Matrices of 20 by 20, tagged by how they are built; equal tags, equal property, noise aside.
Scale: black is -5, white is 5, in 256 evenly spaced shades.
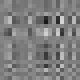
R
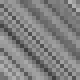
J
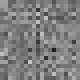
R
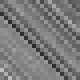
J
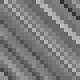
J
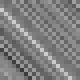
J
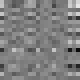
R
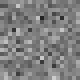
R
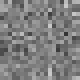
R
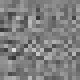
R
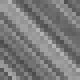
J
